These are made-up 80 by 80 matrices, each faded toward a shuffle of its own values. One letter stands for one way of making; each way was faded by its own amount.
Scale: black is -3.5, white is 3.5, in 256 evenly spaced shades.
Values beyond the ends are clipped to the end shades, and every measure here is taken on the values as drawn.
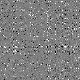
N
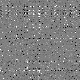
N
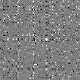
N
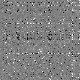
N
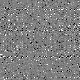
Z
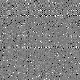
Z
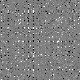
N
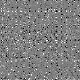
N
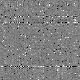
Z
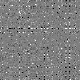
N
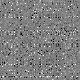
Z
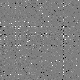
N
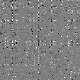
N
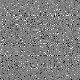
Z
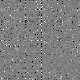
N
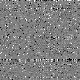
Z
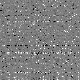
Z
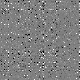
N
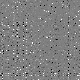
N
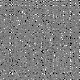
N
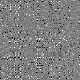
N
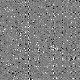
N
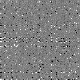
N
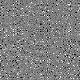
Z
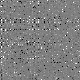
N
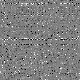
Z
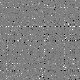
N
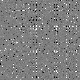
N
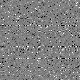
Z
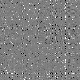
N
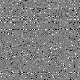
Z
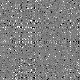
N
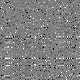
Z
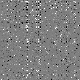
N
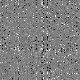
N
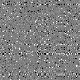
Z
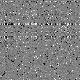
Z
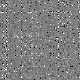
N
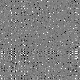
N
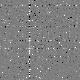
N
